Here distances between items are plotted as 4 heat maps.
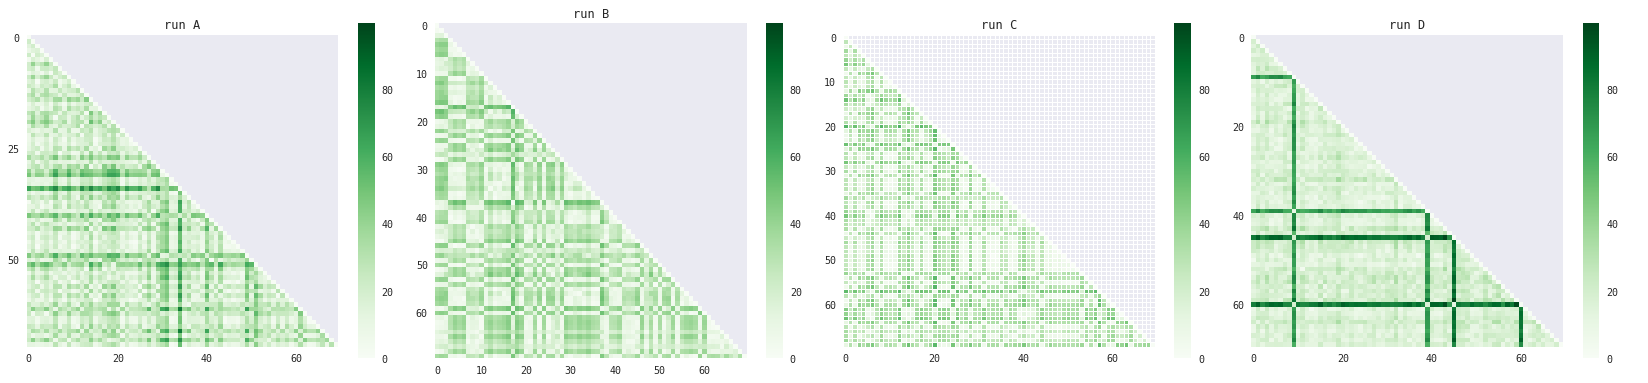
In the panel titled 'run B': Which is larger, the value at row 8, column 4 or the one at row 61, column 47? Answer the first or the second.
the first
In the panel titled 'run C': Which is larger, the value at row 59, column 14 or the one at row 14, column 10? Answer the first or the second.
the first
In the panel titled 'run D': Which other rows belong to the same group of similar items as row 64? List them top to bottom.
0, 1, 2, 3, 4, 5, 6, 7, 8, 10, 11, 12, 13, 14, 15, 16, 17, 18, 19, 20, 21, 22, 23, 24, 25, 26, 27, 28, 29, 30, 31, 32, 33, 34, 35, 36, 37, 38, 40, 41, 42, 43, 44, 46, 47, 48, 49, 50, 51, 52, 53, 54, 55, 56, 57, 58, 59, 61, 62, 63, 65, 66, 67, 68, 69
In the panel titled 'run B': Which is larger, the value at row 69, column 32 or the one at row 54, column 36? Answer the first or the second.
the second
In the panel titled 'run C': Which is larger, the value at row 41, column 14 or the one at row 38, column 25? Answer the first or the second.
the second
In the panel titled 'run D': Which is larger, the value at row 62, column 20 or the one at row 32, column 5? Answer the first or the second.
the second
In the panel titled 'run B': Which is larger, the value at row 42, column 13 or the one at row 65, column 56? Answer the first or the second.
the second
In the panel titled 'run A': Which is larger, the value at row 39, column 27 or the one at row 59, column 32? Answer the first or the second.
the first
